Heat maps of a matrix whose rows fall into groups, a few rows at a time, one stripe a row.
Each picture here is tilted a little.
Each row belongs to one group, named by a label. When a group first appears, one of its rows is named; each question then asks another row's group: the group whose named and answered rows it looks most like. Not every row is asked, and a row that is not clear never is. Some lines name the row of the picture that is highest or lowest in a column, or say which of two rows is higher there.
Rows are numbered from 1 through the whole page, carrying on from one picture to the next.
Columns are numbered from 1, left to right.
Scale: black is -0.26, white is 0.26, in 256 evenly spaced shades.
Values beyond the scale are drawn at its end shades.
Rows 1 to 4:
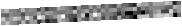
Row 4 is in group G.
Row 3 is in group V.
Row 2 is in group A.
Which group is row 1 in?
G
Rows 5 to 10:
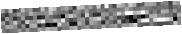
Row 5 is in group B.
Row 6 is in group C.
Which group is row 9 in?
G
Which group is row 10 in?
A
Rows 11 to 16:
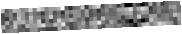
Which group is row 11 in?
V
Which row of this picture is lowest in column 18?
11
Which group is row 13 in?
C
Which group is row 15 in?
V
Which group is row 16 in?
G
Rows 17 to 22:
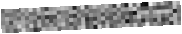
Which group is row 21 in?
V
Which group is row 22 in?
B
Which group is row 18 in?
A
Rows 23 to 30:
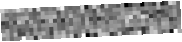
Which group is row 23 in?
V
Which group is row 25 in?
A
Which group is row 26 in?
C
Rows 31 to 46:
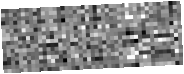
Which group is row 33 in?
C
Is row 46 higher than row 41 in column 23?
Yes
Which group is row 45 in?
C
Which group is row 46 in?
G
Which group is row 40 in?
G
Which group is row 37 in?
V
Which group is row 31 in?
C
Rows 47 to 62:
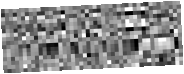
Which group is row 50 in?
A
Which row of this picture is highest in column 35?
59
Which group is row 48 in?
C
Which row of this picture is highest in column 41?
56
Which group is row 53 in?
V
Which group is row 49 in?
V
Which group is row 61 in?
B
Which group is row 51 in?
C
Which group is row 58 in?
G
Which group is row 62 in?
A
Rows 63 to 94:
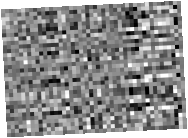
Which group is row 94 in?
A
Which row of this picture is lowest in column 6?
70
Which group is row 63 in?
B
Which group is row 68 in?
G
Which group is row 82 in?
C
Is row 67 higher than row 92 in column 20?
Yes
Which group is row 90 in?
C
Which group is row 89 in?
G
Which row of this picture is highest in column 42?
74
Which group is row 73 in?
C
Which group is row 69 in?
C
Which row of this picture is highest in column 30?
93
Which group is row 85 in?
V
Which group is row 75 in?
B
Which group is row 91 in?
B
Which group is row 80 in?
V
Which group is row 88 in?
V
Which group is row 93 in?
B
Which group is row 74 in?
G
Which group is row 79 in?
A
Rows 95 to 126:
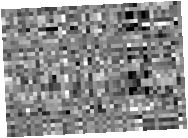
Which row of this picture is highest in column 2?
112
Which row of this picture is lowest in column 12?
100
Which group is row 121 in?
C
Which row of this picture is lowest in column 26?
100
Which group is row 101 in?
V
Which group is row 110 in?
A
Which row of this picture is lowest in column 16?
121
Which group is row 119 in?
C
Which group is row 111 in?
B
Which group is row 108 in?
V
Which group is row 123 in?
G
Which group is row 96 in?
C
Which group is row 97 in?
V
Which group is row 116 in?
V
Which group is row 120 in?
B
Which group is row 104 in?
A
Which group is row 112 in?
V
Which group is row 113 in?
V
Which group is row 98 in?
V
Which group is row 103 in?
A
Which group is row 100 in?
G
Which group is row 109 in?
B
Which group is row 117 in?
V
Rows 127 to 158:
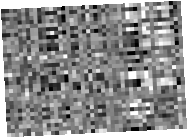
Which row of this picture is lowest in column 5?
130
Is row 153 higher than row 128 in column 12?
Yes
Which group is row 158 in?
V
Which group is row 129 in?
C
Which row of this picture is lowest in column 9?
148
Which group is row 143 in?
V
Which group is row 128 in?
G
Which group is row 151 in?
A
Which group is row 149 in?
B
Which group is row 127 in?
C
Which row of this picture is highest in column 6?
148
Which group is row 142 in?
C
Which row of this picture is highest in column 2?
143
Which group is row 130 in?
C
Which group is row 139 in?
V
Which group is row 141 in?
G
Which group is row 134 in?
G
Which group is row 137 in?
G
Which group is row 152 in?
C
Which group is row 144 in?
C
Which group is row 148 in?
B
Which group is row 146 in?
G
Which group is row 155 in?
A
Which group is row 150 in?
C
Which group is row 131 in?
A
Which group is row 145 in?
C
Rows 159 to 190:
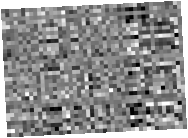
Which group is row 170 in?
C
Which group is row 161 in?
A
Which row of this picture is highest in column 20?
180
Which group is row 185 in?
V
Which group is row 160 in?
V
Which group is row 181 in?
V
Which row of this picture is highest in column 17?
180
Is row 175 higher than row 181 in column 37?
No
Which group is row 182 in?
A
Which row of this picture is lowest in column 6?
181
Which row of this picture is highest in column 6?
180
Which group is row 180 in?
B
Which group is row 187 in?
C
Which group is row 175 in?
A
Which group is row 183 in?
C
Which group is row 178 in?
A
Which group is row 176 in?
V
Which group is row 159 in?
A
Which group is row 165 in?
C
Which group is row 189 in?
V
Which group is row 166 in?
A
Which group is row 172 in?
V
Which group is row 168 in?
A
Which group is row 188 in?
G
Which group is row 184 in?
G
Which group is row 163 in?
V
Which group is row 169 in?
A
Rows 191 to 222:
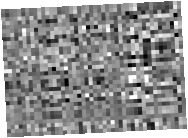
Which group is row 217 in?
G
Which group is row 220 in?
B
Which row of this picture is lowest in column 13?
206
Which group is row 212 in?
A
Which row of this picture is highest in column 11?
204
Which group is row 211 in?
G
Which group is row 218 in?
G
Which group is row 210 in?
C
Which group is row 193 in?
V
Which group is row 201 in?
A
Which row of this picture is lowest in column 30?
204
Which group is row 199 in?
G
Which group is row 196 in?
B
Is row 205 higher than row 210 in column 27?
Yes
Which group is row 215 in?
G
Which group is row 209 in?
C
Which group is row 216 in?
A
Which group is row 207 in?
C
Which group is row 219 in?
A
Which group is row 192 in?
A
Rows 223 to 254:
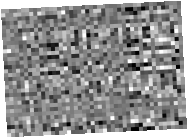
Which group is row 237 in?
C
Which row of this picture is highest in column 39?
246
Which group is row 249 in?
A
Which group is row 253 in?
G
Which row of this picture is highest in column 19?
240
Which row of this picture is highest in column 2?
233
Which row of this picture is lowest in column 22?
230
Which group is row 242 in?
B
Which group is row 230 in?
B
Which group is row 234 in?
A
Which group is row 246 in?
V
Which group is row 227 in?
V
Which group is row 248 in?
V
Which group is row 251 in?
B
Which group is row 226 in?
C
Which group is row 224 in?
V
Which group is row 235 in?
G
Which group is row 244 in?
C
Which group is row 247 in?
A
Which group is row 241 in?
B
